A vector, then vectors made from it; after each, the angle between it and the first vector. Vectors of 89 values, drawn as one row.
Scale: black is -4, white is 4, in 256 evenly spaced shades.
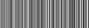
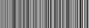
nearly opposite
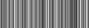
partly aligned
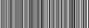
nearly parallel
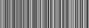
nearly opposite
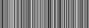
partly opposed
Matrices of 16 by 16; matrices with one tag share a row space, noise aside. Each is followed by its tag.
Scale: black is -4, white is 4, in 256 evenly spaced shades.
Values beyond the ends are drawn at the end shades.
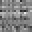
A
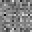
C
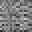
A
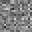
C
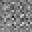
C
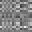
A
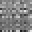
A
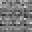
A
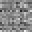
A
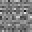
A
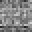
A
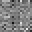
C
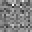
C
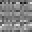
A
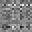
C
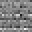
A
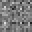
C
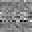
A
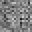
C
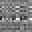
A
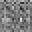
C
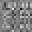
C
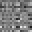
A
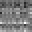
A
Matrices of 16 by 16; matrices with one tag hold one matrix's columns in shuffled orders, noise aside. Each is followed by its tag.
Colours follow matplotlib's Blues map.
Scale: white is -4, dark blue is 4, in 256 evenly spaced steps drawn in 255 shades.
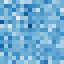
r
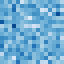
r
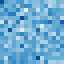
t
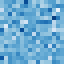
t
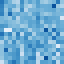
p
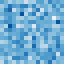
r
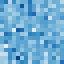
p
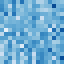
p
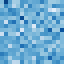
t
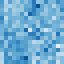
p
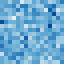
r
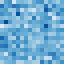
r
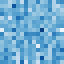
p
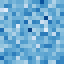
t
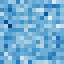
r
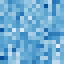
p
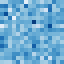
r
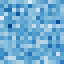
r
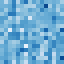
p
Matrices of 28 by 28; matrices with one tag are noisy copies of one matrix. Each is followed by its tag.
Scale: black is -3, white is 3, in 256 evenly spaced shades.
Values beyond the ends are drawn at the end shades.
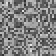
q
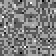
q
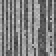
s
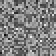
q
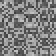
q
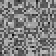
q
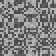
q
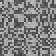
q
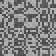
q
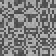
q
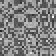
q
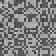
q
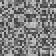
q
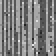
s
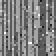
s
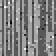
s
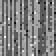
s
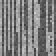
s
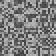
q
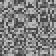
q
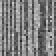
s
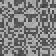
q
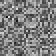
q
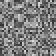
q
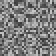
q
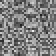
q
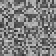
q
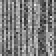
s
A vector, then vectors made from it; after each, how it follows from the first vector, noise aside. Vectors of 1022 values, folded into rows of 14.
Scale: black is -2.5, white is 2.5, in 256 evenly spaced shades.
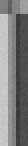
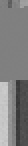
partly zeroed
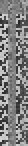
sign-scrambled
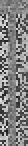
sign-scrambled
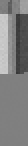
partly zeroed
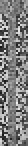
sign-scrambled
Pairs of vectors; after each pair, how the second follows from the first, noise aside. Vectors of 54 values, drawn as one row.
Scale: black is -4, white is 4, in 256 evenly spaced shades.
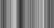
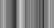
negated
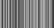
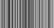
wrapped around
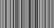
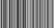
wrapped around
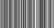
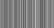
shrunk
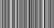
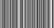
wrapped around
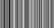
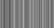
shrunk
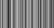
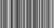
negated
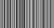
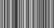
sign-scrambled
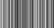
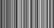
wrapped around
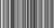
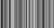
negated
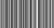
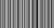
negated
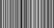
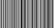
sign-scrambled
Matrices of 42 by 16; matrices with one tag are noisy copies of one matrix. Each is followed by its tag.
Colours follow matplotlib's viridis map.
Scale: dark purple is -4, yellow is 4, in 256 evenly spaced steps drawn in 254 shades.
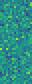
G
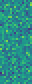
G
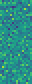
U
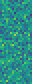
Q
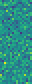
U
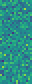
U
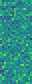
U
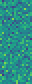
U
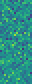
Q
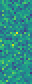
Q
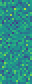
U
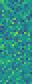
Q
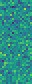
U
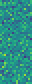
U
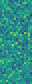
Q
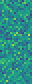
Q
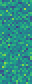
U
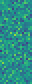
Q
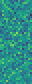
Q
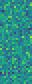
G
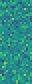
U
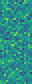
Q
